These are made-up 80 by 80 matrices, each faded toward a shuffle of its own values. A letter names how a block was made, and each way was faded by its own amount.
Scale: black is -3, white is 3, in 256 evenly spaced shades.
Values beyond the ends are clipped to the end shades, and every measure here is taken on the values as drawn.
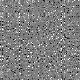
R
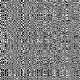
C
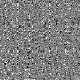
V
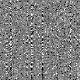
V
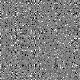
R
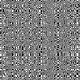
C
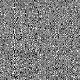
V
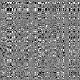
C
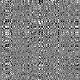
C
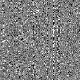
V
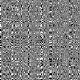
C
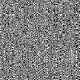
V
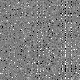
R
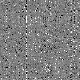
R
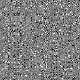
R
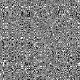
V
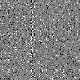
R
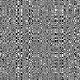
C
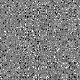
R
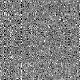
V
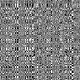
C
